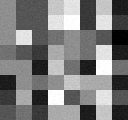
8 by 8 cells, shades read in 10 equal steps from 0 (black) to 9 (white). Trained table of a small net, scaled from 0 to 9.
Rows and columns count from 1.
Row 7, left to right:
2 6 1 9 3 5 8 3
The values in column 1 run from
1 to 5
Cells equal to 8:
6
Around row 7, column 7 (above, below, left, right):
6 7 5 3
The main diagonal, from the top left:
5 3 3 6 4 6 8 1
